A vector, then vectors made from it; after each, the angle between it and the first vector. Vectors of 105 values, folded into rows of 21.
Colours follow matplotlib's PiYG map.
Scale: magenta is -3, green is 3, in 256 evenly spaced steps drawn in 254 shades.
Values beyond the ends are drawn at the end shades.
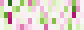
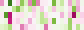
nearly parallel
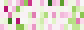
orthogonal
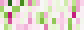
nearly parallel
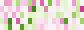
partly opposed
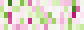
nearly parallel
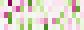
nearly opposite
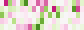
partly aligned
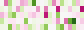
orthogonal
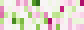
orthogonal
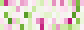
partly opposed
